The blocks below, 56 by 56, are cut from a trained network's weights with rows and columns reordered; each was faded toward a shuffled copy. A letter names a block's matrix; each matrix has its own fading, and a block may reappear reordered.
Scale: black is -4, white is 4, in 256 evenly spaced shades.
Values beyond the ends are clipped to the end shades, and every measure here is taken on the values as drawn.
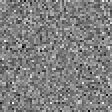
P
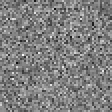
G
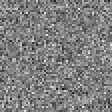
G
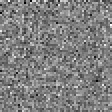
P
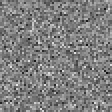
P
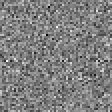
P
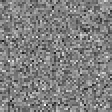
P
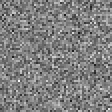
G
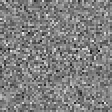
P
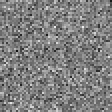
G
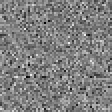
P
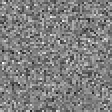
P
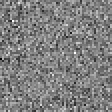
G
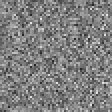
G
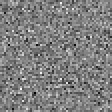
P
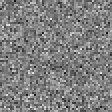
P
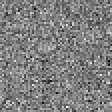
G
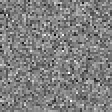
P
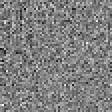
G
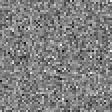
P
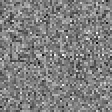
P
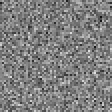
G
